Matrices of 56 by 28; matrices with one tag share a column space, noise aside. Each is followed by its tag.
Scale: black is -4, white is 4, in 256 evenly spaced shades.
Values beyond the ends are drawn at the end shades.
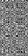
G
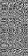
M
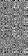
G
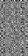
G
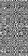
G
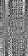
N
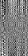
N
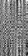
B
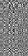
M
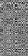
M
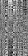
N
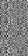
G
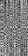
B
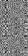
G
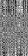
N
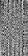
B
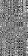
N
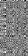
G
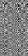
M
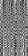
B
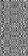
G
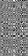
G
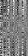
N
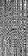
B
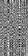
B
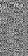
M
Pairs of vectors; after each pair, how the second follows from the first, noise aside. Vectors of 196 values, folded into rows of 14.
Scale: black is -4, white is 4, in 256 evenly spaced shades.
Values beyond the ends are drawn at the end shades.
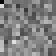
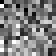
scaled up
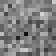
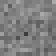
shrunk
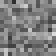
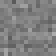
shrunk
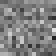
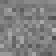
shrunk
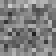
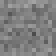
shrunk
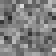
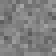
shrunk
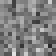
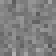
shrunk
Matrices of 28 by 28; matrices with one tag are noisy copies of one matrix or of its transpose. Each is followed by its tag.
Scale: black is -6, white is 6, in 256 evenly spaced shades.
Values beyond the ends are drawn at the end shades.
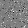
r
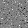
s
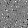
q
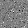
r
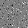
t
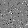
r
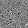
r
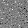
s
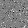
r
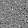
s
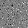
t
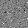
t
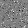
r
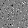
t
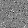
r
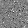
r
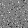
s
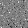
s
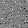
s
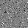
t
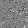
r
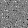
q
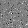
r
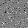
t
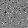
t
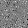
q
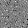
q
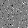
t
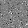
r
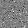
r
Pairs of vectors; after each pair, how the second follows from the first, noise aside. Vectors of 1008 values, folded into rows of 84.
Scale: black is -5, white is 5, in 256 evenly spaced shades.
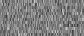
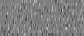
partly zeroed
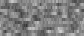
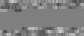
partly zeroed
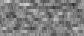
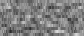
reversed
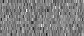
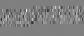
partly zeroed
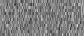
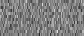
wrapped around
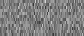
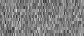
wrapped around
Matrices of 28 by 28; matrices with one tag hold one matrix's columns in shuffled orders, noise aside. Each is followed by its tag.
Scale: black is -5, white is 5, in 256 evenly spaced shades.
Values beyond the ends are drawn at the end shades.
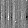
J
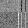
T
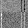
T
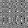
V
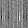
J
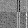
T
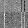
T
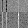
T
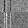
T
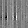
J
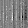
J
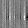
J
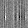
J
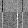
T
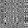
V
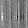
J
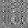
V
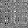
V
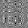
V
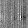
J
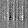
J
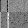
T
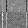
T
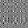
V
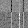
T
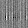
J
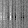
J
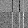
T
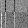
T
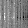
J
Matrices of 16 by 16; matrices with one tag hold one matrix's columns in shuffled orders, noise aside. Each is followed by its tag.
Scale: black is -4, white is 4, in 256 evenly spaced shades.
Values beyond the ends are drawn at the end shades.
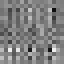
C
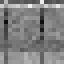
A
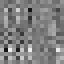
C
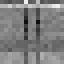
A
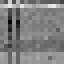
A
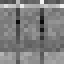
A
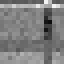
A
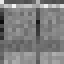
A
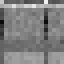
A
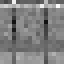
A
